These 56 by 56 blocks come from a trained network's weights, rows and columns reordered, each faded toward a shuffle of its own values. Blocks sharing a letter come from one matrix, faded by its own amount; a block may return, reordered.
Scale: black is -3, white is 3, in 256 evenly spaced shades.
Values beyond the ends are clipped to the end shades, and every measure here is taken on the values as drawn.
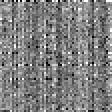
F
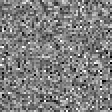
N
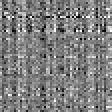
F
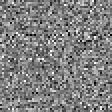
N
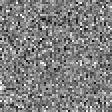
N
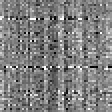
F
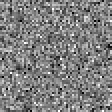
N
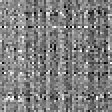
F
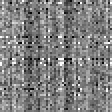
F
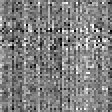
F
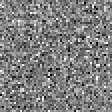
N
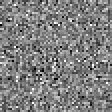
N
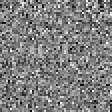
N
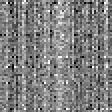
F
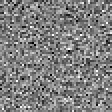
N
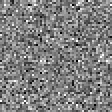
N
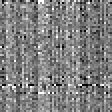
F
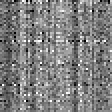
F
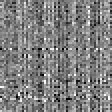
F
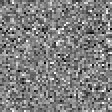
N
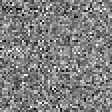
N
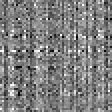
F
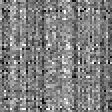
F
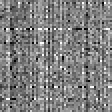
F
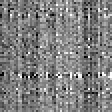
F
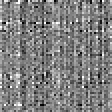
F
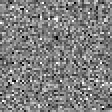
N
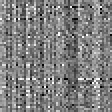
F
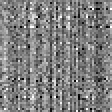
F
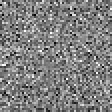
N
